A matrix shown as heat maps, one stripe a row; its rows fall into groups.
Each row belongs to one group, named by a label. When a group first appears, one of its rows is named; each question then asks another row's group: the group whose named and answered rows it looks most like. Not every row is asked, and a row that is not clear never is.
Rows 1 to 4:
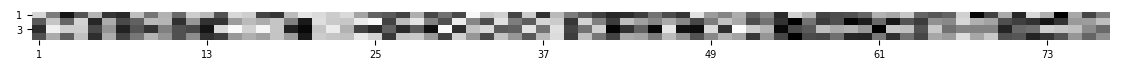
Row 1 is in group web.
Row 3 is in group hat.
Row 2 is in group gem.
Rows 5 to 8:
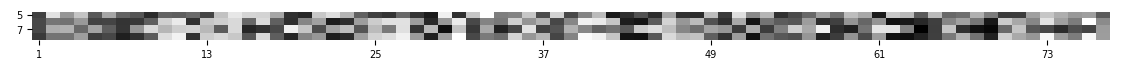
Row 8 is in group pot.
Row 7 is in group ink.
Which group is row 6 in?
pot
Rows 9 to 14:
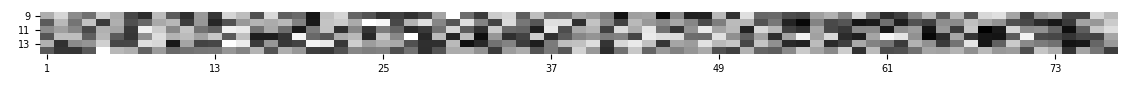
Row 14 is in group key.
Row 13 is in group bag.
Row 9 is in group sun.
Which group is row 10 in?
gem
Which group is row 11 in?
bag
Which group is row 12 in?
ink
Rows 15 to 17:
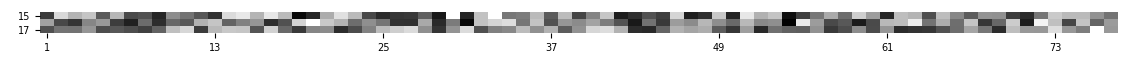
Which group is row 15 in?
hat
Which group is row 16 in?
web
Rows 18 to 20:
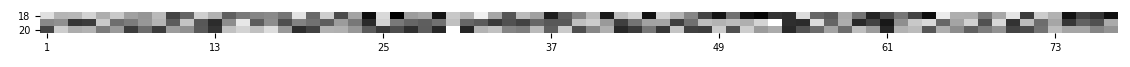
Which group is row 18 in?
key
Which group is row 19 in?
bag
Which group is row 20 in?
hat
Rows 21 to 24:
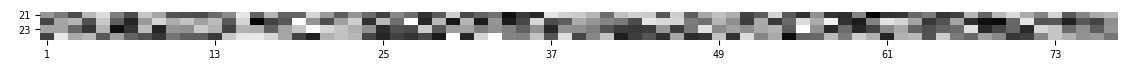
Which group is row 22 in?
ink
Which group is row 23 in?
web
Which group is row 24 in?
hat
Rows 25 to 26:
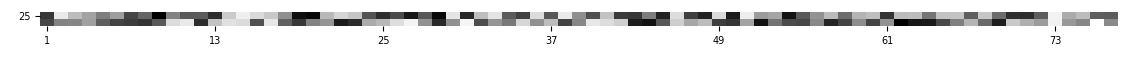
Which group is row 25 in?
hat
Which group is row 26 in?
pot
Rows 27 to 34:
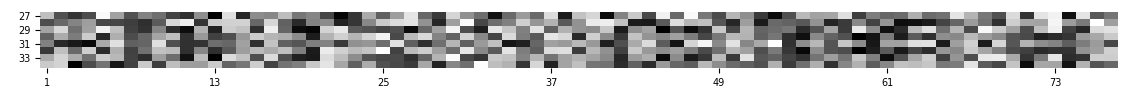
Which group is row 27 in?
key
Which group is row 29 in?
sun
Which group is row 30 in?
gem
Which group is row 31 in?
bag
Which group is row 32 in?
gem
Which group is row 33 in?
sun
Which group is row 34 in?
web
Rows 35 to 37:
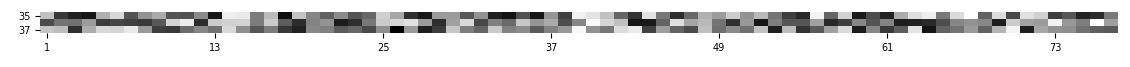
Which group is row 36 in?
pot
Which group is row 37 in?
key
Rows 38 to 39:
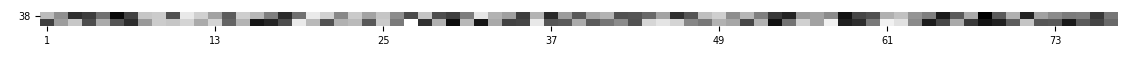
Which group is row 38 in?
web
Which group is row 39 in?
ink
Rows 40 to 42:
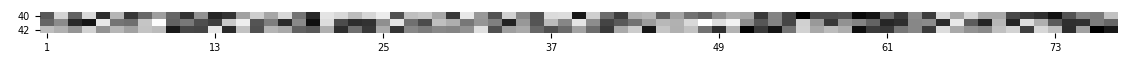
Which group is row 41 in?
bag
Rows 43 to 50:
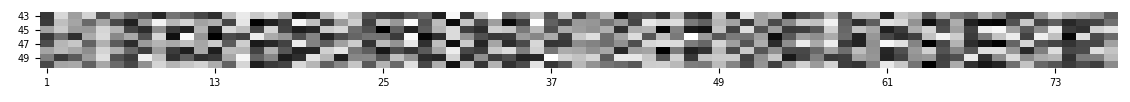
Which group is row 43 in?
hat
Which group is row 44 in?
ink
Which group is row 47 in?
ink
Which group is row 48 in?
sun
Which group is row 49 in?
bag
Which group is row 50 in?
ink
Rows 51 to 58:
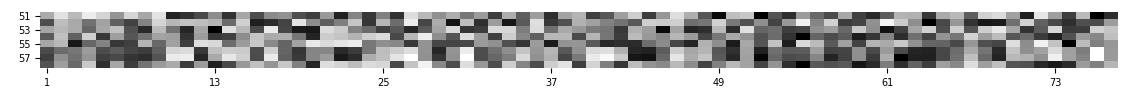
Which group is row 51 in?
key
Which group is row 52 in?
ink
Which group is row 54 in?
gem
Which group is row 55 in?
web
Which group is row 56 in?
pot
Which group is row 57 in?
pot
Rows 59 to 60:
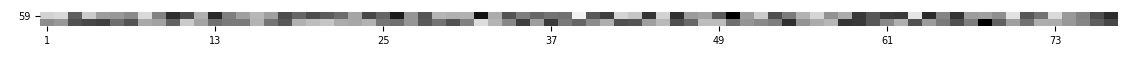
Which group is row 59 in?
key
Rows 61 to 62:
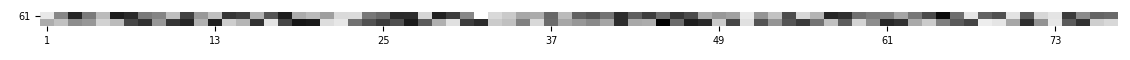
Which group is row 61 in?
web
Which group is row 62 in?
sun
